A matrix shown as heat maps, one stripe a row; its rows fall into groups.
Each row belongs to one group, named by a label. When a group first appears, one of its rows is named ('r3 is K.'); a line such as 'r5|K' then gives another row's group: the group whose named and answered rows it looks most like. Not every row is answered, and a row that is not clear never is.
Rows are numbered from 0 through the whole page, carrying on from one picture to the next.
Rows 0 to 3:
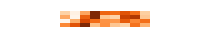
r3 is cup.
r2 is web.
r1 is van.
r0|van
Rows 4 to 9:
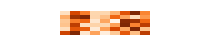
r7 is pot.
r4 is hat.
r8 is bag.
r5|cup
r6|hat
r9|pot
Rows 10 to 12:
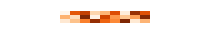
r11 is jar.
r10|bag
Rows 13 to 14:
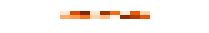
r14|hat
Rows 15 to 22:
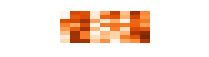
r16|bag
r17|cup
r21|hat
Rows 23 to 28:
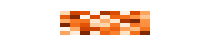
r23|bag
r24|pot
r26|cup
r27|web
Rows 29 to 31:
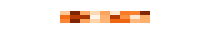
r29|hat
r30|cup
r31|pot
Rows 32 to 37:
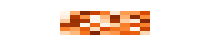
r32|web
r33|bag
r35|pot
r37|van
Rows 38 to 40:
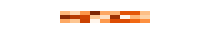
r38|van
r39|cup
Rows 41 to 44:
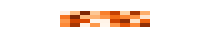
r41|bag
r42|pot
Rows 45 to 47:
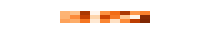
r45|jar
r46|jar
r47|hat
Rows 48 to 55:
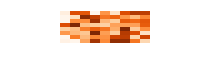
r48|hat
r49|web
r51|pot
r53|van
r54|web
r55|van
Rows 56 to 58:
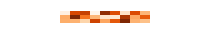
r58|van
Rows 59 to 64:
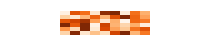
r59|bag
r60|van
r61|cup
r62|cup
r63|jar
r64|pot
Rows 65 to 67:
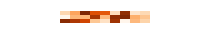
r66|van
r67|cup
